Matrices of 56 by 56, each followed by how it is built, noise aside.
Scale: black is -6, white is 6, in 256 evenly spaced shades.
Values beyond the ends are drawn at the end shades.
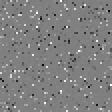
sparse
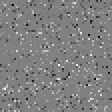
sparse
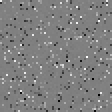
sparse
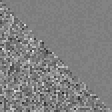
lower triangular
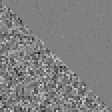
lower triangular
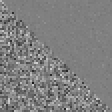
lower triangular
